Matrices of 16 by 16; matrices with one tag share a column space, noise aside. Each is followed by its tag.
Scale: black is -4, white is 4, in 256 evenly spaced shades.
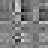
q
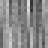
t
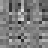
q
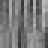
t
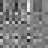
q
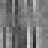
t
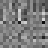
q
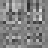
q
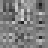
q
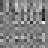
q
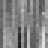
t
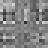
q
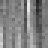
t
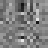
q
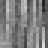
t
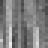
t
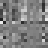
q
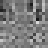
q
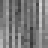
t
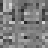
q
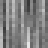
t
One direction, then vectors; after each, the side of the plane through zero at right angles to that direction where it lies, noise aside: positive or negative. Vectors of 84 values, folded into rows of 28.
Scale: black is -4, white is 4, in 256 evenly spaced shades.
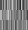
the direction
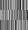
positive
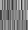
negative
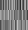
positive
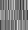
positive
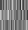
positive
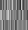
positive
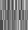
negative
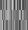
positive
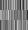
positive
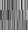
negative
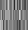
positive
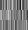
positive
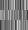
positive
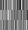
positive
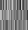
positive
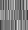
positive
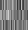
positive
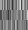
negative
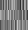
positive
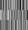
positive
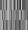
positive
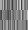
negative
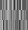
positive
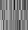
positive
